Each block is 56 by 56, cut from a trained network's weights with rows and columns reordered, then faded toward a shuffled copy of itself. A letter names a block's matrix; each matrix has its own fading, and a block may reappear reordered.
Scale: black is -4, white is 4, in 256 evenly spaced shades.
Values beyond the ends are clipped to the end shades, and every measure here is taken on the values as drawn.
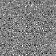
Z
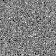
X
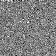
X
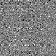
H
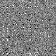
H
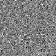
X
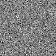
X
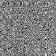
H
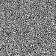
X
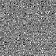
Z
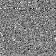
X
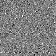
X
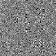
Z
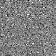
Z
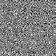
Z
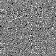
H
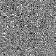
Z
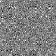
Z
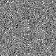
H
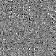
H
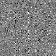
H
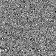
X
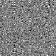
H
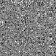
H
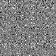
Z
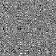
H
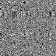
Z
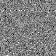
X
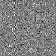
H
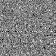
X
